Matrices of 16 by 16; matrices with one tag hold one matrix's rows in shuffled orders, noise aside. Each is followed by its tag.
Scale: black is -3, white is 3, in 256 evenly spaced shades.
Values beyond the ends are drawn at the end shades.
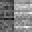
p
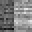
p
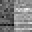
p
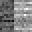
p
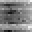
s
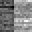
p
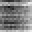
s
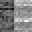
p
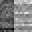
p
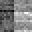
p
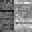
p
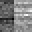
p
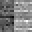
p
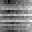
s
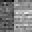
p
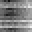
s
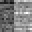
p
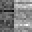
p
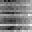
s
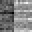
p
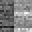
p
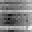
s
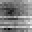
s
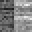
p
